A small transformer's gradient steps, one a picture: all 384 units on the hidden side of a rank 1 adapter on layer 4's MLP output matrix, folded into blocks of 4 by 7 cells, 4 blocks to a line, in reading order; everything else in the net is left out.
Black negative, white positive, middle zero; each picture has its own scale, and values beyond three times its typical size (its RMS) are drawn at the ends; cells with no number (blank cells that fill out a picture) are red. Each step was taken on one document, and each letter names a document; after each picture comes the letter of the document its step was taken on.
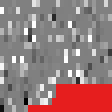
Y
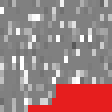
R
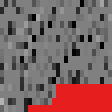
R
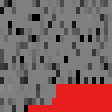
R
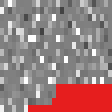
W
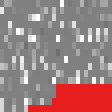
R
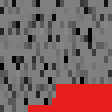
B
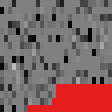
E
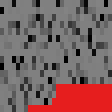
B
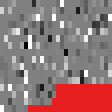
E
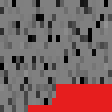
B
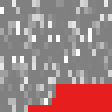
Y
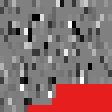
Y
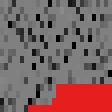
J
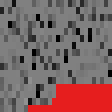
W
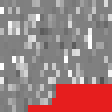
B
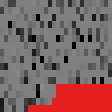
W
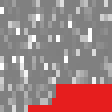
E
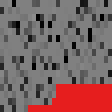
B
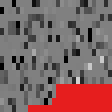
Y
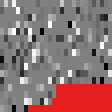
R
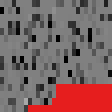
Y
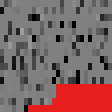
R
